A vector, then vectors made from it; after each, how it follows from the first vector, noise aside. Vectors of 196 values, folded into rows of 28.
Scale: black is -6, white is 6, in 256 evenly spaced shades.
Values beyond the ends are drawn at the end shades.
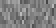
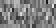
scaled up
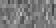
sign-scrambled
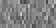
copied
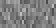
copied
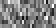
scaled up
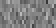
copied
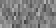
wrapped around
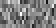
scaled up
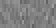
shrunk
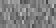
copied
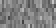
wrapped around
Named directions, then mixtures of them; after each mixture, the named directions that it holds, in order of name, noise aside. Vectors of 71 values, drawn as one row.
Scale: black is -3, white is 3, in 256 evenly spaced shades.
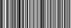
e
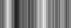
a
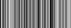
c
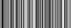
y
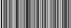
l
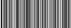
l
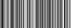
e, y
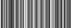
c, y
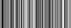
y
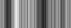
a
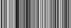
a, l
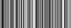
y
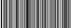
l
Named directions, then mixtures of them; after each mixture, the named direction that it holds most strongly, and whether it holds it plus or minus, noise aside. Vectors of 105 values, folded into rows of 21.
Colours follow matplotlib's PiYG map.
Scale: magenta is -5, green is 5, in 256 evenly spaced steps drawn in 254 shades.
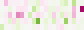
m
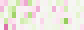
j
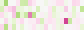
j, minus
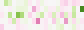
m, minus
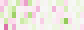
j, plus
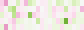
j, plus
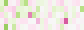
j, minus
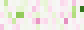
m, minus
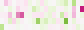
m, plus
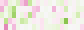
j, plus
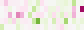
m, plus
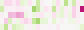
m, plus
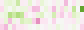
m, minus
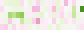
m, minus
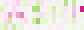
m, plus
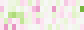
j, plus
